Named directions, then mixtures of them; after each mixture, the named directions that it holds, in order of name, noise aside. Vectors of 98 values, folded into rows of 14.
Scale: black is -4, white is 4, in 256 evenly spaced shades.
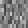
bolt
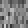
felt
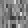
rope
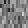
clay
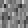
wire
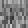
clay, felt, rope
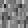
wire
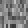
felt, rope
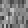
felt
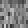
felt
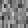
felt, wire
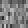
felt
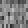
felt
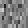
bolt, wire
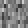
wire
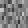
bolt, clay, wire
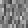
bolt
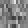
clay, rope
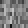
bolt, felt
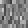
bolt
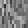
bolt, clay, wire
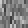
bolt, clay, felt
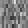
bolt, rope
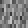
bolt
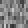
felt, rope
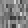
rope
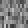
felt, rope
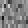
bolt, felt, wire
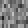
felt, wire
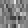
clay, rope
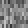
clay, felt
